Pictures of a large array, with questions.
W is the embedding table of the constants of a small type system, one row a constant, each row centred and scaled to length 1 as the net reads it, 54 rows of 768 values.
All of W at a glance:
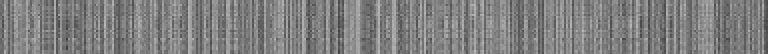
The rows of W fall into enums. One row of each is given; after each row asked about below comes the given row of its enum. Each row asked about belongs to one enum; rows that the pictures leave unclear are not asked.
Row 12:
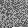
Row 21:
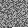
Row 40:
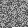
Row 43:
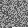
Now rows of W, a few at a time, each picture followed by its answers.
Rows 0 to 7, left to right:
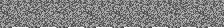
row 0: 43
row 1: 21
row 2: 21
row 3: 43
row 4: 43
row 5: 43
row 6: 12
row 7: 43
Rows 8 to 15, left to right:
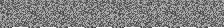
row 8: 12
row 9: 43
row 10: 43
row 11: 21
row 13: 40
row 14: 43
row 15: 43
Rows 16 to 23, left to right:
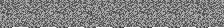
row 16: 12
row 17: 21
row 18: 21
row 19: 43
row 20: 21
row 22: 21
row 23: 12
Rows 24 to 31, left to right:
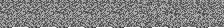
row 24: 21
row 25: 21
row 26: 21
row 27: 21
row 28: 21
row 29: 40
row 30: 12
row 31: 12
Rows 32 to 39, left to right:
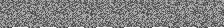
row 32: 21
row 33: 43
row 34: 21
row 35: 12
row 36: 21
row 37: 12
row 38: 40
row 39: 40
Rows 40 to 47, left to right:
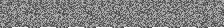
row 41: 12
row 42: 12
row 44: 43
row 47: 40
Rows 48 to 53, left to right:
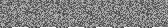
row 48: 40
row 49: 21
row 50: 12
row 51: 43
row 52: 43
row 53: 12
